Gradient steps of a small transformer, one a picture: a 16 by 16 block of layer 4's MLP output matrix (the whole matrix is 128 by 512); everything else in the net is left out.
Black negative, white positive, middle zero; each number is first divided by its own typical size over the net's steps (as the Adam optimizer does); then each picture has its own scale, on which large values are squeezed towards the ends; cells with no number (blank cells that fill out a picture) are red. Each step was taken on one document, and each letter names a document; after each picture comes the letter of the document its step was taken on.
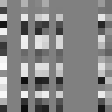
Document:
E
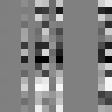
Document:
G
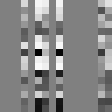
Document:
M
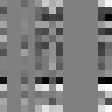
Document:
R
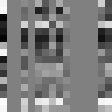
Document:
G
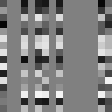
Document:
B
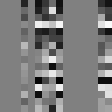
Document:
R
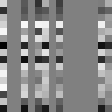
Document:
E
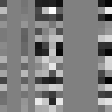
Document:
R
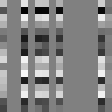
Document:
E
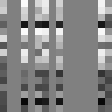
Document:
E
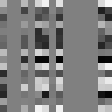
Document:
G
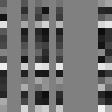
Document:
G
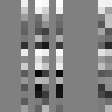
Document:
M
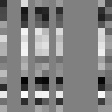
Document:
E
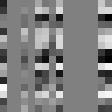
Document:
B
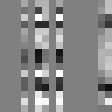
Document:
M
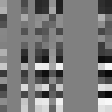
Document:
G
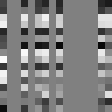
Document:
B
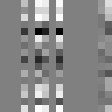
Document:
M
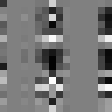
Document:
R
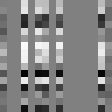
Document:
E
